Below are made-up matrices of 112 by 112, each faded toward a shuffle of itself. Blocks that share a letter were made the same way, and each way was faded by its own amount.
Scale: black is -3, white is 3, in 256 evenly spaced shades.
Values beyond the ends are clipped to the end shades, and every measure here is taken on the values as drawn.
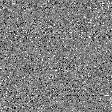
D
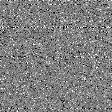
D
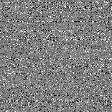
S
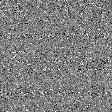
D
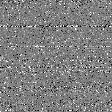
S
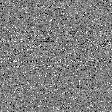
D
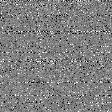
S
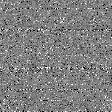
S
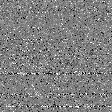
S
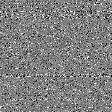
S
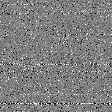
S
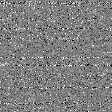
S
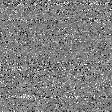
S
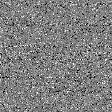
D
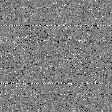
S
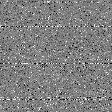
S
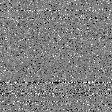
S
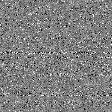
D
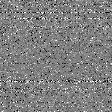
S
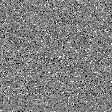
D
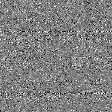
D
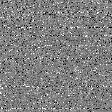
S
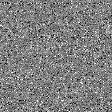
D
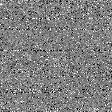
D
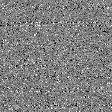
D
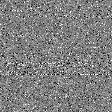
D
